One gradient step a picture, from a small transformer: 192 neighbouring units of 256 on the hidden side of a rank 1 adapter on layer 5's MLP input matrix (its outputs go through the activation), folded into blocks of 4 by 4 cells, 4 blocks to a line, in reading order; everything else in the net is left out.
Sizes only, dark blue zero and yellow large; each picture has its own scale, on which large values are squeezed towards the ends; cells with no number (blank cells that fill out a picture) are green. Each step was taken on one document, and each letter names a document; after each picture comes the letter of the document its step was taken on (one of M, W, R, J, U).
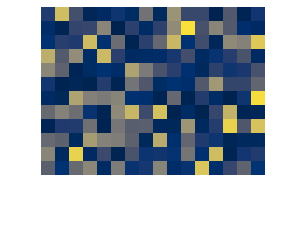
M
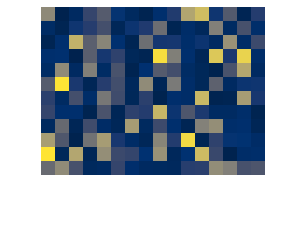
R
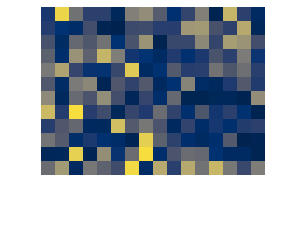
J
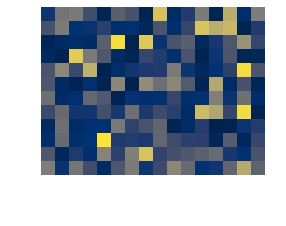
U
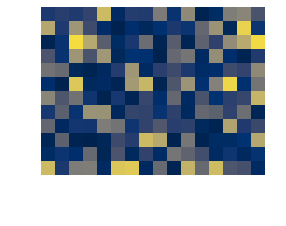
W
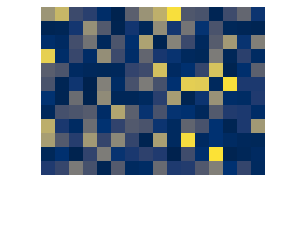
M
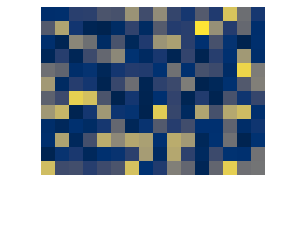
U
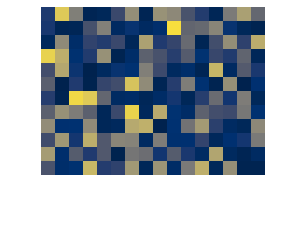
M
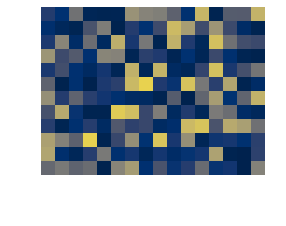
M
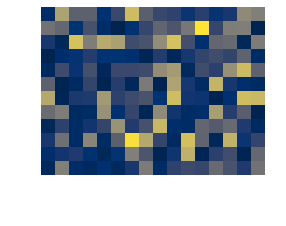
U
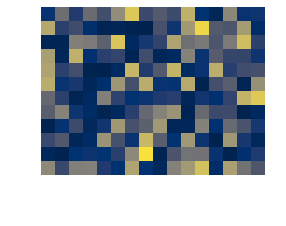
W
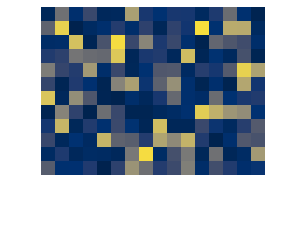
U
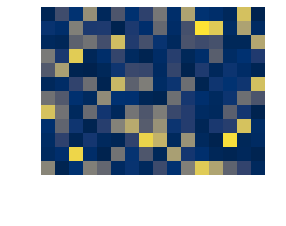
W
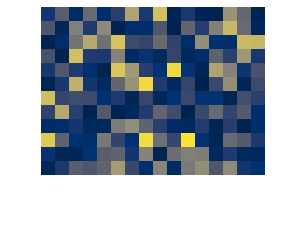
J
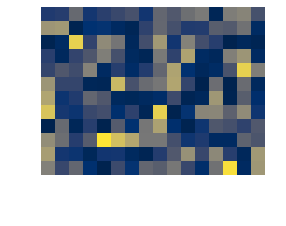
U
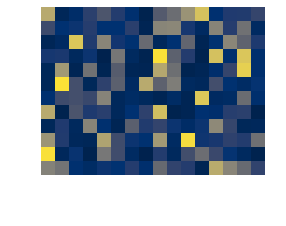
R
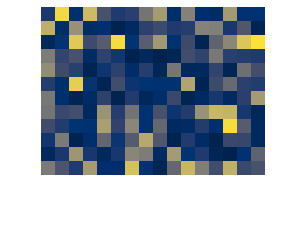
W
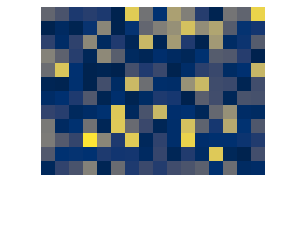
M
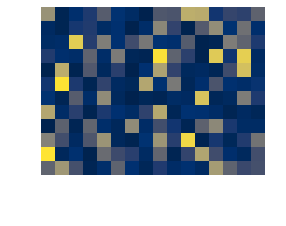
R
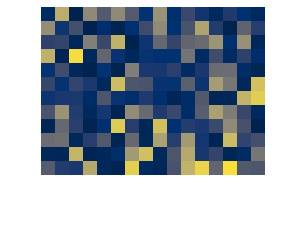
W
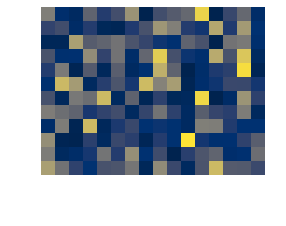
R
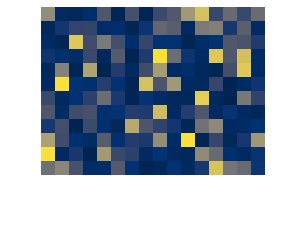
R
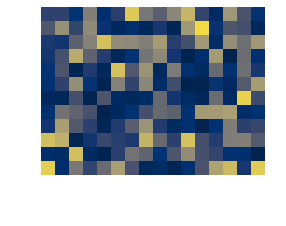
J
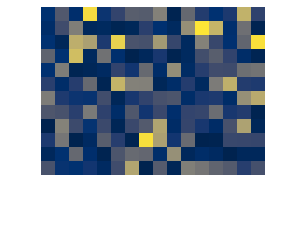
W
